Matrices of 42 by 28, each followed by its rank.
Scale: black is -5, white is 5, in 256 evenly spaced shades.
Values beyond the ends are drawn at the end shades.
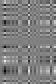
one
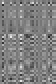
two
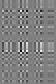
one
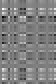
one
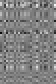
two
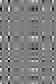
one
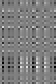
one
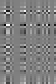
one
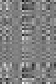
two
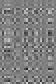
two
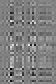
two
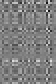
two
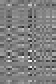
two
